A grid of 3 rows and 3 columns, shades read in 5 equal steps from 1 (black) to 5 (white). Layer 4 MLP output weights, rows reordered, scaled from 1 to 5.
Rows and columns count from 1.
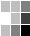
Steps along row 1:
same down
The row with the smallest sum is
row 3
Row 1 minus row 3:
0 1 2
